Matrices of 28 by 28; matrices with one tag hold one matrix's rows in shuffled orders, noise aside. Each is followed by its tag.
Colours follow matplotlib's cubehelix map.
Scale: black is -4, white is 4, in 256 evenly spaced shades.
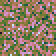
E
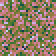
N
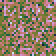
E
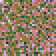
N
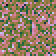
N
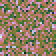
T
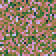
T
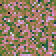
E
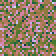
T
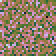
T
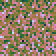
N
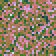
E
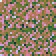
T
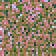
T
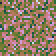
E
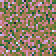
T
